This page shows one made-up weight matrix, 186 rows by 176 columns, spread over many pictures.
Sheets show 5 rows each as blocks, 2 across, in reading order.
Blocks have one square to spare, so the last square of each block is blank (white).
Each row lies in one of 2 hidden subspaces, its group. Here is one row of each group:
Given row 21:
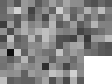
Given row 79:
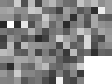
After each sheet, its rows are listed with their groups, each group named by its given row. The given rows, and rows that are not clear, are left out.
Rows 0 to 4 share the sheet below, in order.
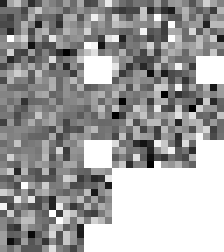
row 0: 21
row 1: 21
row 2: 21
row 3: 21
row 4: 21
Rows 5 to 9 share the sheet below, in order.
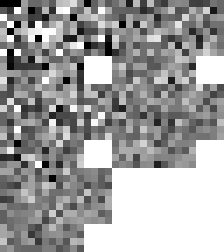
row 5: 21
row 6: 79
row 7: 79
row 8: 21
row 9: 21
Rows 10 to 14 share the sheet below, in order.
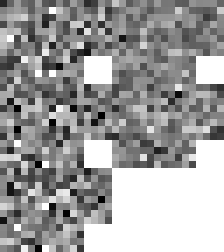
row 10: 21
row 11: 21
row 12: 79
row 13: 21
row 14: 79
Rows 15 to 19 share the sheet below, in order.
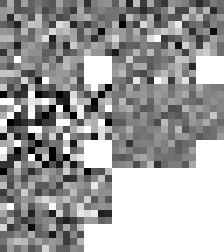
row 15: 79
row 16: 79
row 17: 21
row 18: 79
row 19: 21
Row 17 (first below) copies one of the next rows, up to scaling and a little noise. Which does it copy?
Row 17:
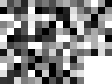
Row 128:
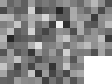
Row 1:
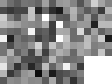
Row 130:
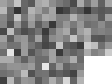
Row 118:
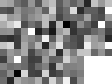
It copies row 128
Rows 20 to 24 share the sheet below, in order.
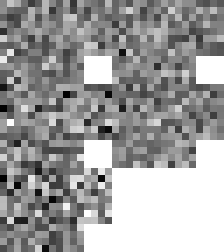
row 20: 21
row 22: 21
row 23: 79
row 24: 21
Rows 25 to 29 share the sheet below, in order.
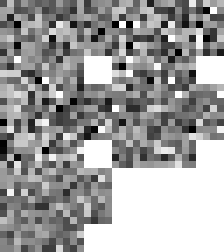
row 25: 79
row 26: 79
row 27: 21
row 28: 21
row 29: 79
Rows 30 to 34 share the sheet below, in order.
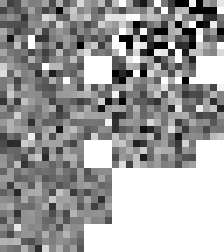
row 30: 21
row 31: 21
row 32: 21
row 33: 21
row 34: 79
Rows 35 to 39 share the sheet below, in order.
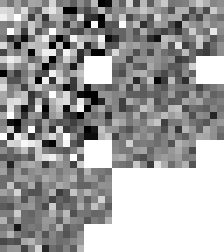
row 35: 21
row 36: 79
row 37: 21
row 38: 79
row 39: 79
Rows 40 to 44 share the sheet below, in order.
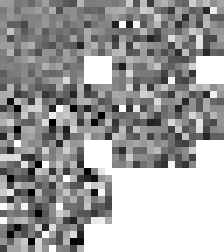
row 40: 21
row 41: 79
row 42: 79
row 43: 79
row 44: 21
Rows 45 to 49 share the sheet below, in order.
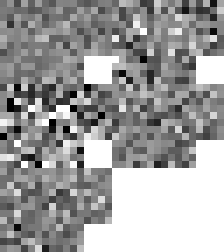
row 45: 79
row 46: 21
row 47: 79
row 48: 79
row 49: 79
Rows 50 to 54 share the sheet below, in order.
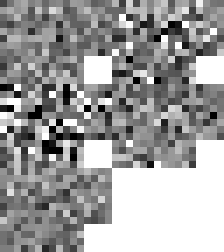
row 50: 21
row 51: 79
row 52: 21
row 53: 79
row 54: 79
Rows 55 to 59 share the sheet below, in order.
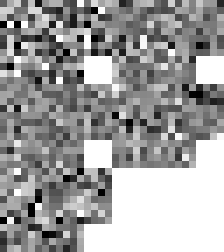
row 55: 79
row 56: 21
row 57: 79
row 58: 21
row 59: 21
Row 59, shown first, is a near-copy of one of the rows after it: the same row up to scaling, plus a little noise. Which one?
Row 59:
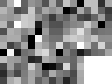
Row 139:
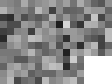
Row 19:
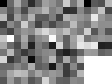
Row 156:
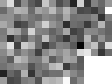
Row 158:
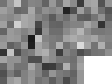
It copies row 158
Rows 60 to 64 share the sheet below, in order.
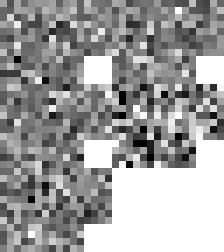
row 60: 79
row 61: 21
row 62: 21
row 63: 21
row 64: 21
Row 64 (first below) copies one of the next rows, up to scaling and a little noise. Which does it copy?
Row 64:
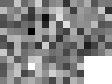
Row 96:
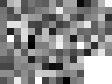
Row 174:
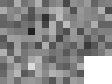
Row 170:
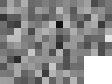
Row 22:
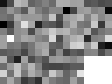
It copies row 174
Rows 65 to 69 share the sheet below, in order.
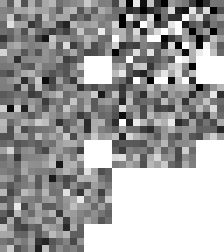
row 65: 79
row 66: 79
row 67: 79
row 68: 21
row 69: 21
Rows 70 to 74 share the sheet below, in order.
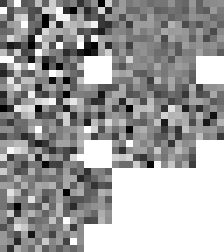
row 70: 21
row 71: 79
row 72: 21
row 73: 79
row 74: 21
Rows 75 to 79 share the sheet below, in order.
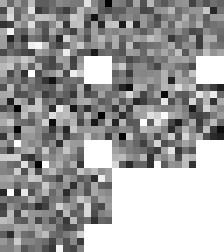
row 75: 21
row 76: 79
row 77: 79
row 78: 21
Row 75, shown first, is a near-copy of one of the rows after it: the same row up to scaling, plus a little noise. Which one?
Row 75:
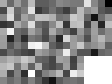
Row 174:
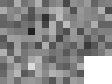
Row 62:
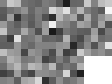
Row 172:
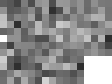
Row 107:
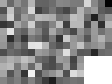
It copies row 107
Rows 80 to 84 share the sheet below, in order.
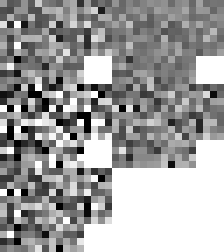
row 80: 79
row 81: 79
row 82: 79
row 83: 79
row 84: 79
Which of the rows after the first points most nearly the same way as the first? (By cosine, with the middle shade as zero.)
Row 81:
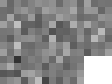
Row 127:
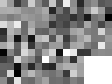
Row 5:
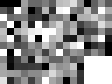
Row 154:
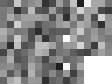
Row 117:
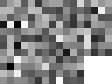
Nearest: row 154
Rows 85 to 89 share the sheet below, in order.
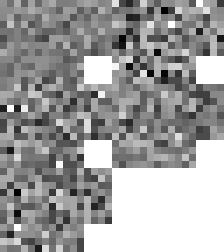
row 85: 79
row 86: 21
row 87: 79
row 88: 21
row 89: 79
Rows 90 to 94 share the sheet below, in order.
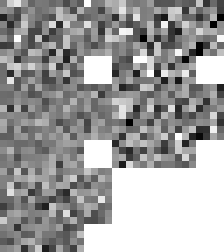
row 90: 21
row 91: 21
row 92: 79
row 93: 21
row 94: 79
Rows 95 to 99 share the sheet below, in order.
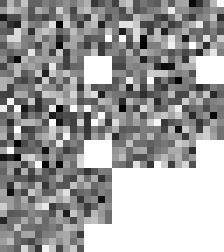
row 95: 21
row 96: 21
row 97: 79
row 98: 79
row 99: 79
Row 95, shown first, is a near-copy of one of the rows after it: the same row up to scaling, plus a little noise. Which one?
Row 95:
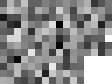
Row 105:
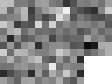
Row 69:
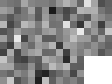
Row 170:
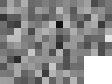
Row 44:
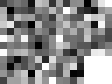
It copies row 170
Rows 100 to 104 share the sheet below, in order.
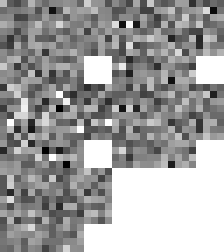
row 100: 21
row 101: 79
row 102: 21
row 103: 79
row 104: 21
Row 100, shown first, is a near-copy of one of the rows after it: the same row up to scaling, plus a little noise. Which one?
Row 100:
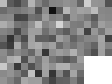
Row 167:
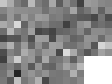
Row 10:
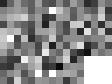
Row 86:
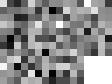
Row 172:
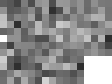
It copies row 86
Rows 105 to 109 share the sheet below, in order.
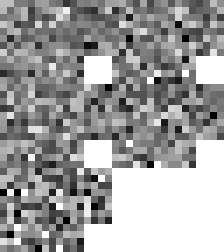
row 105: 21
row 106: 21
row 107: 21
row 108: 79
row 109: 79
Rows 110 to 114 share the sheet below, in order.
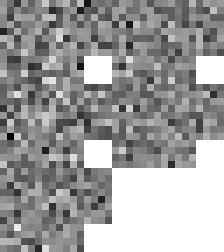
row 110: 21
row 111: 79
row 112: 21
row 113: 79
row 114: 79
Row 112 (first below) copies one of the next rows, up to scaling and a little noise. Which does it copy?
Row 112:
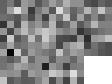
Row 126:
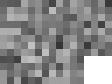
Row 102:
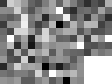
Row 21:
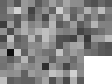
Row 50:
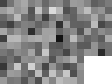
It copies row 21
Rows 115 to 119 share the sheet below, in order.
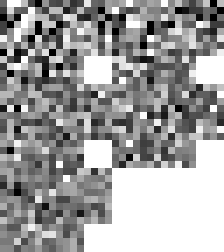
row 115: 21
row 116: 21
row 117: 79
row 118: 21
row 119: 21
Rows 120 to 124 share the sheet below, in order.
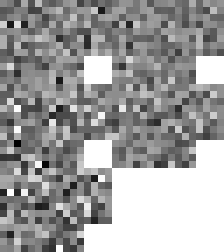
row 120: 79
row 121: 79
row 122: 79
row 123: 79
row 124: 79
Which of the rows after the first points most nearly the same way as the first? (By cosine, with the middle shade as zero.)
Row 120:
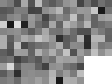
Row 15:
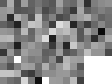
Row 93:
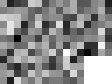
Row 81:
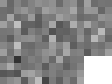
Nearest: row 81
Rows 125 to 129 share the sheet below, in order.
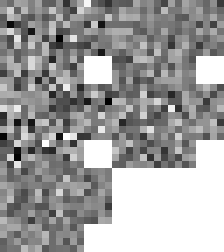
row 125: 21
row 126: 21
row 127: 21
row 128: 21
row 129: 21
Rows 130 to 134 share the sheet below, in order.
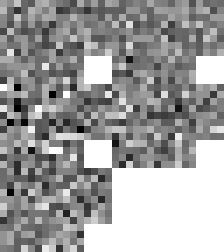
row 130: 21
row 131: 79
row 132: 21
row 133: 21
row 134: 79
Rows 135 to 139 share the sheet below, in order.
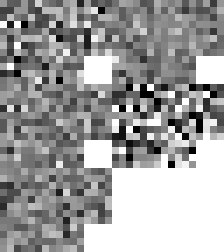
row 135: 79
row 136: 21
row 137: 79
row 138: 79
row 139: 21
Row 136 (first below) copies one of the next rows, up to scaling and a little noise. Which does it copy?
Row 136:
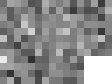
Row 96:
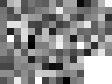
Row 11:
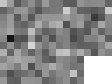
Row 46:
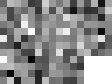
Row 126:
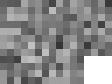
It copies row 46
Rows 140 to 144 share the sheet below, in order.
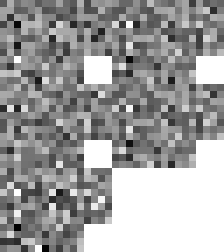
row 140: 79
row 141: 79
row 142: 79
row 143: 79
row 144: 79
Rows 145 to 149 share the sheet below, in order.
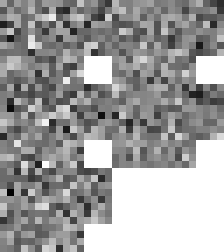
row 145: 21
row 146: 21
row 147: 79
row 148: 21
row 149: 79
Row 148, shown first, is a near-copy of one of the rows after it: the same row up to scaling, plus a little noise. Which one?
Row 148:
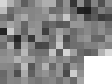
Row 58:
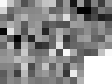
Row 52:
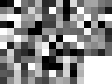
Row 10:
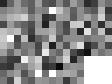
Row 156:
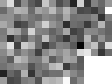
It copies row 58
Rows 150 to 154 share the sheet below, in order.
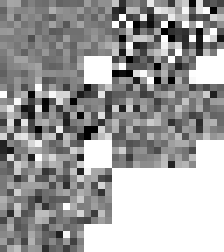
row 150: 21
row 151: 79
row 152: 21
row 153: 79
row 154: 21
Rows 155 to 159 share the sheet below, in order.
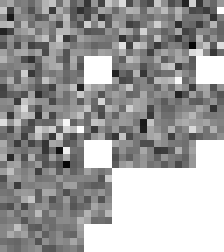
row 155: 21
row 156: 21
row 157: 21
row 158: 21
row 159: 21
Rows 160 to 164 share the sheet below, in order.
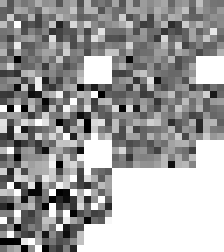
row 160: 79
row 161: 79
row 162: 79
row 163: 79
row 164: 79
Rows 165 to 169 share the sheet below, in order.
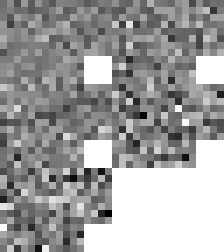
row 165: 79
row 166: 79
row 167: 21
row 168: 21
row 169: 21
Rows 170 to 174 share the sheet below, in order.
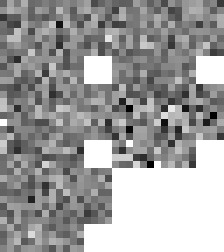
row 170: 21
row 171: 21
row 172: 21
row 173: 79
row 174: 21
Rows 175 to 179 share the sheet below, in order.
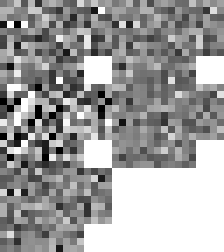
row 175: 79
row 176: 79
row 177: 21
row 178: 21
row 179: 79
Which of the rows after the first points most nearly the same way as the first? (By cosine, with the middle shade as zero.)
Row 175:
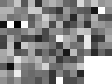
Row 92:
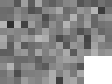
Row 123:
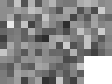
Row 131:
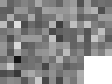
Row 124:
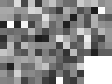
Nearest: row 124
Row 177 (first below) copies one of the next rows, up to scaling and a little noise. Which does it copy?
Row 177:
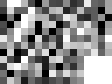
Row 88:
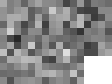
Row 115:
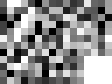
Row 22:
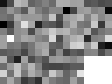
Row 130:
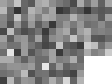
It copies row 115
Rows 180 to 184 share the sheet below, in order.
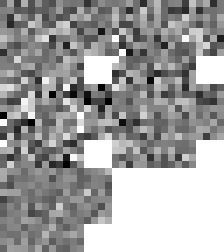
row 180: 79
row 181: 21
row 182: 21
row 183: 21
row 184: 21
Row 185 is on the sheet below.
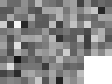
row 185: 79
